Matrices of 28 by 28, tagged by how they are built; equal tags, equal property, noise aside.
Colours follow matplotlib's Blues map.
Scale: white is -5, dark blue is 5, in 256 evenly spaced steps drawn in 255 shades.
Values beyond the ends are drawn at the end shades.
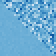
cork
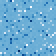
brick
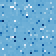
brick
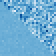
cork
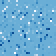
brick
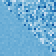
cork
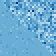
cork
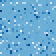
brick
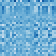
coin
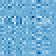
coin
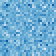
coin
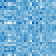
coin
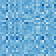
coin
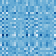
coin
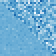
cork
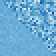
cork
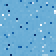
brick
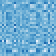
coin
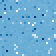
brick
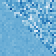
cork
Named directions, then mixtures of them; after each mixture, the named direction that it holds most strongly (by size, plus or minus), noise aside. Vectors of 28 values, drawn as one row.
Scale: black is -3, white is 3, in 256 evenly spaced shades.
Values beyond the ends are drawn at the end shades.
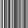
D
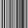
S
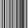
S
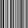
D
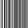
D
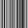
S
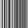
D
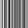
D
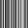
S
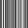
S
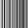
S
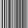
S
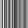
D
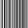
S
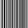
S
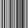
S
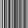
D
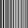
D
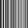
S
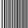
S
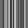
D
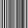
S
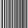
S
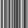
D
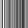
S
